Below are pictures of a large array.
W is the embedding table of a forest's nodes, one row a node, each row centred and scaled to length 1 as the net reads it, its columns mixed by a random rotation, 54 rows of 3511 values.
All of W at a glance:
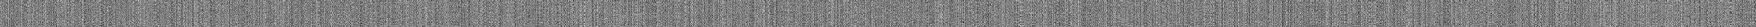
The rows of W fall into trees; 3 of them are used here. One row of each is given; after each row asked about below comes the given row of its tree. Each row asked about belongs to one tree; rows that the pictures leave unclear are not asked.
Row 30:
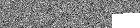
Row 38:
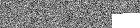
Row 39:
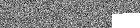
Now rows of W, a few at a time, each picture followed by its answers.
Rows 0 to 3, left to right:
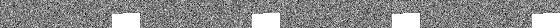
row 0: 39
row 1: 39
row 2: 38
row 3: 39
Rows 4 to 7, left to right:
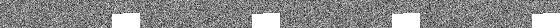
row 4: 38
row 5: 38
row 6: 39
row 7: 38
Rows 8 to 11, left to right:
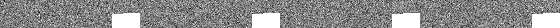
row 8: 39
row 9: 30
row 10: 38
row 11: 30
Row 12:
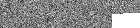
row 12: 38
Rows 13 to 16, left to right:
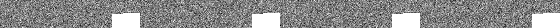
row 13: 38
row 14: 39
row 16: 39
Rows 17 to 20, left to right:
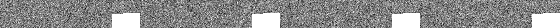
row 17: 38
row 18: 39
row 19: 38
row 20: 38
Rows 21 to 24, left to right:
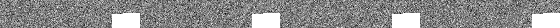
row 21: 38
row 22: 39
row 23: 38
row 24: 39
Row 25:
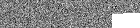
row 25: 39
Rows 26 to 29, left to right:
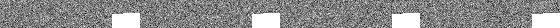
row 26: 30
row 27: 39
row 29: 38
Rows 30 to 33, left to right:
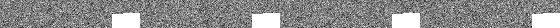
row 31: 38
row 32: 30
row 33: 39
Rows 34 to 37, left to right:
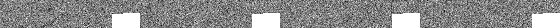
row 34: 30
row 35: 38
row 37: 39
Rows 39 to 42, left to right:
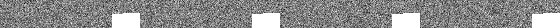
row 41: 38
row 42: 39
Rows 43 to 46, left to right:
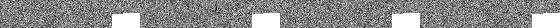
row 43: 30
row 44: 39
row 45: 39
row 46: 38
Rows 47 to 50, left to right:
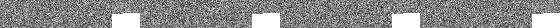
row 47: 38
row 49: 39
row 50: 38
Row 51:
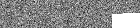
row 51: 38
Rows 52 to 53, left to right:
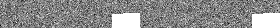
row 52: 38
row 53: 30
